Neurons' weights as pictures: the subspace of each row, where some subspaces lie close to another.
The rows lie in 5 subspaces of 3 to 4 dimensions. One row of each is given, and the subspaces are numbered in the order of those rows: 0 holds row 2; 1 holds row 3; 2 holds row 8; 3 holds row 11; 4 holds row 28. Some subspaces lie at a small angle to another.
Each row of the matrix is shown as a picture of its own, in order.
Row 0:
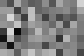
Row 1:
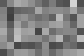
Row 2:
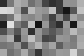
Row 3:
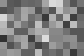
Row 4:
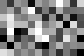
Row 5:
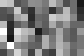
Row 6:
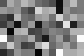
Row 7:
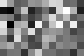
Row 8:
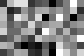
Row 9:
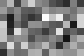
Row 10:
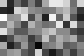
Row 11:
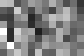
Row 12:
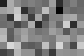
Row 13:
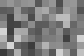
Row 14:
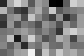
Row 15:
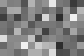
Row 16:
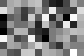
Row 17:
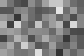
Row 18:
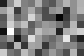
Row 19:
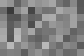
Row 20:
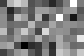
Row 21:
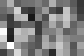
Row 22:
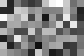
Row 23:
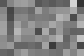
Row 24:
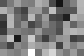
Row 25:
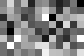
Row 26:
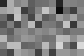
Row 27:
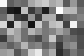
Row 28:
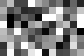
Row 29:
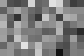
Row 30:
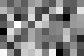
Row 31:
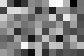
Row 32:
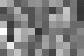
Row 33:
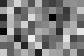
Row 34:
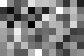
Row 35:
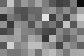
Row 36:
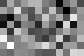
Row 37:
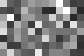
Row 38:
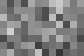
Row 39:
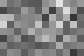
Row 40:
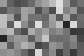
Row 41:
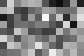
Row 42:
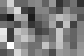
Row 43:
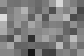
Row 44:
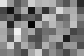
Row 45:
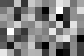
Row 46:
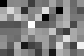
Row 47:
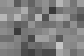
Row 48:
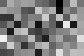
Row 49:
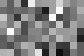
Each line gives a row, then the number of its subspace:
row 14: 2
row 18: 4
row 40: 1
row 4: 1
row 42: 3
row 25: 4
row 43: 2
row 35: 4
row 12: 3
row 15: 2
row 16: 1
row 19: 0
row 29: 2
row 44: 0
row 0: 0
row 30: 1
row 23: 2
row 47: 2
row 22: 4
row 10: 4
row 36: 0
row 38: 4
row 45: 4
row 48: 1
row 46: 3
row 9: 4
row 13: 1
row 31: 2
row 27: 0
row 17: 1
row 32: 3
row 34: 0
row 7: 0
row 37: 3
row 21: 3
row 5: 3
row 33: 4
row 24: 2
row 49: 4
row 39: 0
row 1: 2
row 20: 2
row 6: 1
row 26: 3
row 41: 4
